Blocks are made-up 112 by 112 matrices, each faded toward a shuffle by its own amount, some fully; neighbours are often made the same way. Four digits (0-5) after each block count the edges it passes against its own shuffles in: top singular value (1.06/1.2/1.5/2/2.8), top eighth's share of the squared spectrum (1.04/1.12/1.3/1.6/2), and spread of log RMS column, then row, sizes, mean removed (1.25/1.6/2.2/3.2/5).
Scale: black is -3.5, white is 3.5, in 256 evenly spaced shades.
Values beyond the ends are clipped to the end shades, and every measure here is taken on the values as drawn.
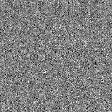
4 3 1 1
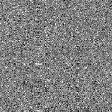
4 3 2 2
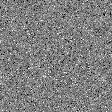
0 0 0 0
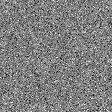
3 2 0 0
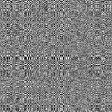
5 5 4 4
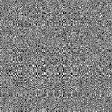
5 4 3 3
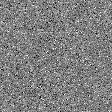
1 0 0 0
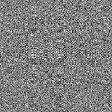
5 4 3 3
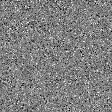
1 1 0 0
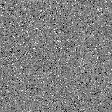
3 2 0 0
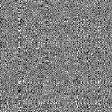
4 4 3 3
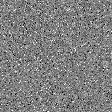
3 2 0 0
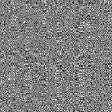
4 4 3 3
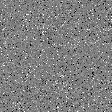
3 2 1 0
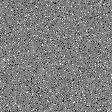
0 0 0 0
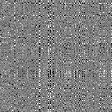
5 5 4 3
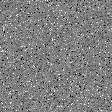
1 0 0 0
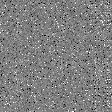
3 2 1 0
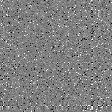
4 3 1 1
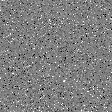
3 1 0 0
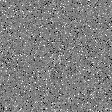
2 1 0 0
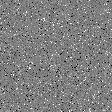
0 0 0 0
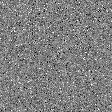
0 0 0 0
